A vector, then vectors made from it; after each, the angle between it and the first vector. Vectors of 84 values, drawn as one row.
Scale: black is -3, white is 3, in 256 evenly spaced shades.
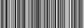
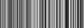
partly opposed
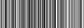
partly aligned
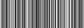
nearly parallel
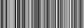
nearly parallel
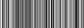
orthogonal
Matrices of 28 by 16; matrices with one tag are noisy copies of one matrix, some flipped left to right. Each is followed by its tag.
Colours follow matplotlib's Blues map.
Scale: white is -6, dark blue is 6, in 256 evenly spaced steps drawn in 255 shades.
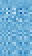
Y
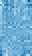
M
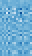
Y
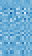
Y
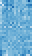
M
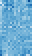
M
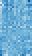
M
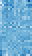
M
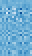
Y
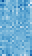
M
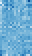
M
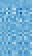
Y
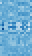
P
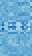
P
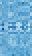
P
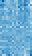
M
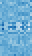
P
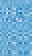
Y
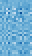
Y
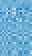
Y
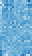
M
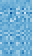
Y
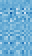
Y
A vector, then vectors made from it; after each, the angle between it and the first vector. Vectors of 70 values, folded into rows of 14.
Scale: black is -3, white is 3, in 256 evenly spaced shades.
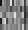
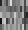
nearly parallel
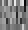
partly aligned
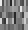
nearly opposite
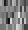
orthogonal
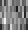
partly aligned
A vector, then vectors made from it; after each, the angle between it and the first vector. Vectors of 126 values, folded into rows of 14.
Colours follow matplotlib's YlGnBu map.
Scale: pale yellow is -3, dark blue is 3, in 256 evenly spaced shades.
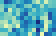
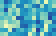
nearly parallel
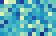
partly opposed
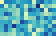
orthogonal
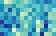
nearly opposite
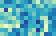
nearly parallel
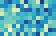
partly aligned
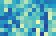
nearly opposite
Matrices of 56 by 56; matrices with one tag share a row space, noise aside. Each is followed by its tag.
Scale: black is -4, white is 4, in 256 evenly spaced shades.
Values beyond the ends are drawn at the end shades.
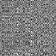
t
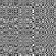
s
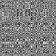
t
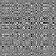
t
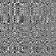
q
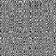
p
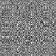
t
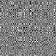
p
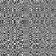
q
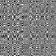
q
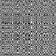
t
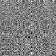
t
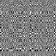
p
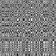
t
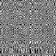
p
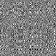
p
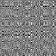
t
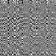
q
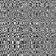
q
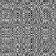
t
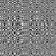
q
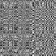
s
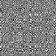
p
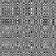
t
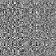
q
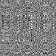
t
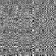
s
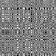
t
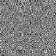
p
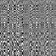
q
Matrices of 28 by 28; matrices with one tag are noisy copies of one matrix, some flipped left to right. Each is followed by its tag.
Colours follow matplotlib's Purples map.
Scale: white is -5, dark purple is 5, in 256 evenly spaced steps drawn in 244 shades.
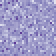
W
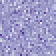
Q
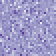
Q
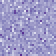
Q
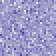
Q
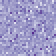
Q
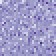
W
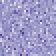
Q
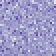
W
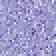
Q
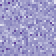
W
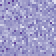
W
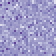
W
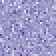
Q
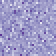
Q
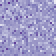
W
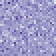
W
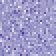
Q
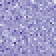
W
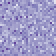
W
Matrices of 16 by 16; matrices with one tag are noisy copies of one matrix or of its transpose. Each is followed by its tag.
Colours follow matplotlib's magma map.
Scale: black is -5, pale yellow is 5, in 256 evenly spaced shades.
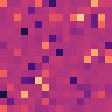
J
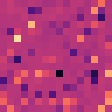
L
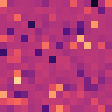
J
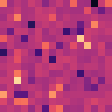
J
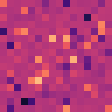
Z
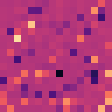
L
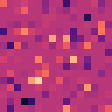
Z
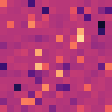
Z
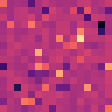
Z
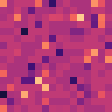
J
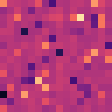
J
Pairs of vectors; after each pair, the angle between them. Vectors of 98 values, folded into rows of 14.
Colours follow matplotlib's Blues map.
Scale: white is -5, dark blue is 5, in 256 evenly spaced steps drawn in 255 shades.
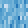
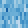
partly opposed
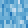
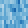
nearly opposite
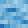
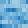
nearly parallel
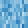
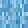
nearly parallel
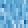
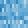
partly aligned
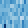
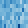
partly aligned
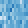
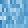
partly aligned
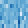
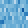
orthogonal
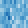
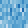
partly opposed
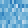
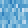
nearly parallel
